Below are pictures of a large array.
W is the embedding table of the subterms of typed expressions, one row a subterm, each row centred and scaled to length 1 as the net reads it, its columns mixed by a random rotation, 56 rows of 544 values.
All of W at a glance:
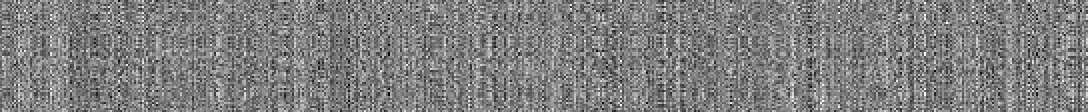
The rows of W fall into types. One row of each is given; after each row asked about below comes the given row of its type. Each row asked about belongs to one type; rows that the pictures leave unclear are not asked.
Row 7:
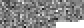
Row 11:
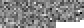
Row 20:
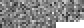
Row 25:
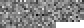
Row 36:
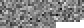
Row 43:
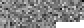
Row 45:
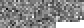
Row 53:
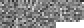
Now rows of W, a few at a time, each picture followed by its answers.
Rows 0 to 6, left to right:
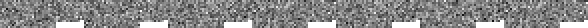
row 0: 45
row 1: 7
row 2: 20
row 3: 53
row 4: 20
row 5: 25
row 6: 53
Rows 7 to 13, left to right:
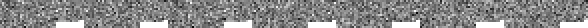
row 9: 7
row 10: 53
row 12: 36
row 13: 43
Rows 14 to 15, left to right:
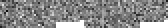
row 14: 25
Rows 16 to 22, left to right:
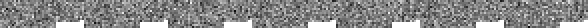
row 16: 45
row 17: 20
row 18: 7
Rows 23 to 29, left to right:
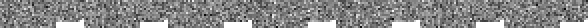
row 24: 11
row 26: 7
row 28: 11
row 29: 43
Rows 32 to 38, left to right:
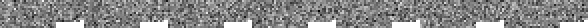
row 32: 53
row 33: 20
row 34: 20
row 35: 36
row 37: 43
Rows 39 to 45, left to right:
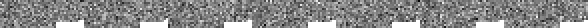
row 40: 11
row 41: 20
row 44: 7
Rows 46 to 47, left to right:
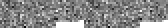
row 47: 7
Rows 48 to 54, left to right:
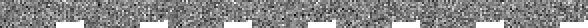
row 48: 45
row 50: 45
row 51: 36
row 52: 45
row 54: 45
